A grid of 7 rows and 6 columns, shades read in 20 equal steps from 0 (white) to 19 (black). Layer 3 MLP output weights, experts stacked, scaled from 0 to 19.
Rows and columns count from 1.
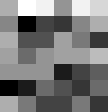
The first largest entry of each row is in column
4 2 6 2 4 1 6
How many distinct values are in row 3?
5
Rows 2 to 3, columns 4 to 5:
15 9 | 7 10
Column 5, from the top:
1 9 10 7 14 15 10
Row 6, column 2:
17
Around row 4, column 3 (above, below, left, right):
13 8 11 7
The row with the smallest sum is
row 1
